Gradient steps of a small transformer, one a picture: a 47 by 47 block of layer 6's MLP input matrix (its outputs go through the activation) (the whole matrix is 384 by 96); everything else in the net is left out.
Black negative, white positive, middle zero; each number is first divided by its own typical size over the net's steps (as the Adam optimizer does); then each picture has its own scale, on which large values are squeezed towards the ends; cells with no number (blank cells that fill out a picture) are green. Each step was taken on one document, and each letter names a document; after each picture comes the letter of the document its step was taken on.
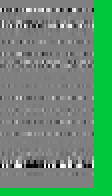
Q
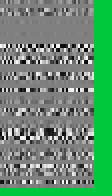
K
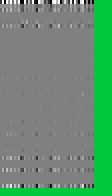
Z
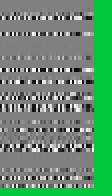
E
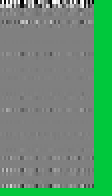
Z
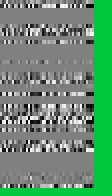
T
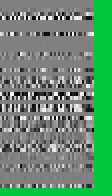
E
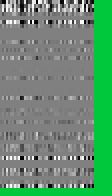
Z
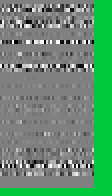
Q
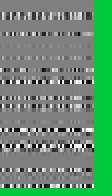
E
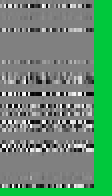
T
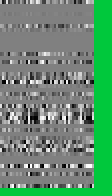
T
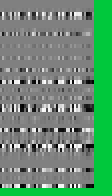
E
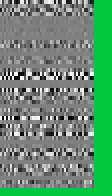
K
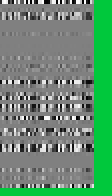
E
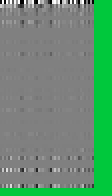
Z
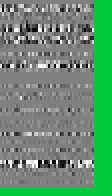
Q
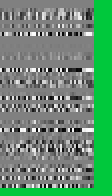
E
